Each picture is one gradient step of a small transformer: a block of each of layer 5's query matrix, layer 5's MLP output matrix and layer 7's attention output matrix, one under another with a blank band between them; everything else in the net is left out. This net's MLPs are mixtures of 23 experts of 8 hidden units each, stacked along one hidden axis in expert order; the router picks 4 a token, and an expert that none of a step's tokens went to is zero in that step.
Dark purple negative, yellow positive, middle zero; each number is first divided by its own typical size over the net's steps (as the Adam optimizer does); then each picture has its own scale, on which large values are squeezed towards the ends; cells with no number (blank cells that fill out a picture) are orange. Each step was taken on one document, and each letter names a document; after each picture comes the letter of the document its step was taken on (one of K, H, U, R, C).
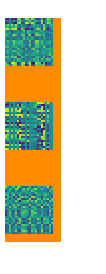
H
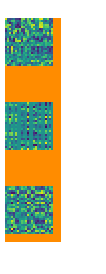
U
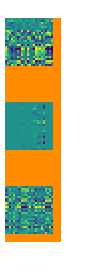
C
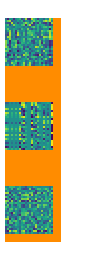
H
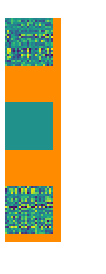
C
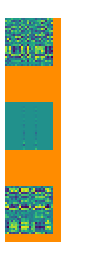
C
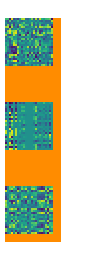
U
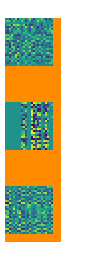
H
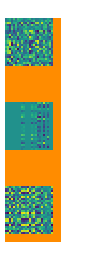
H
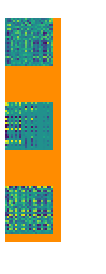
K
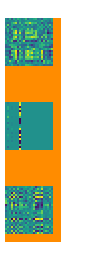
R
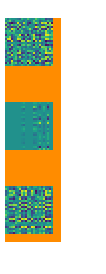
C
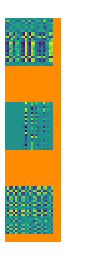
K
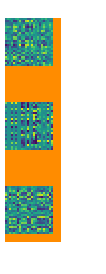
U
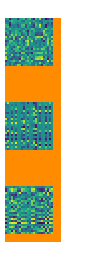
U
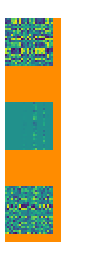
C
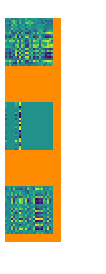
R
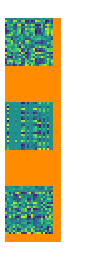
U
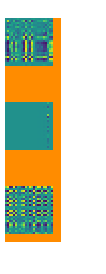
K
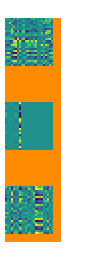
R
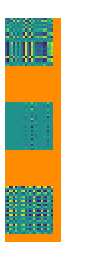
K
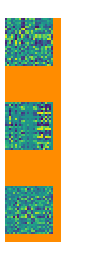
U
